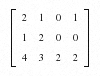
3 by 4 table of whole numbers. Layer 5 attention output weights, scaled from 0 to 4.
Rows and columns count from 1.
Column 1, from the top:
2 1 4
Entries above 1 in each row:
1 1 4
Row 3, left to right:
4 3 2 2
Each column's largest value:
4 3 2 2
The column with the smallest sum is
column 3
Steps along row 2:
up down same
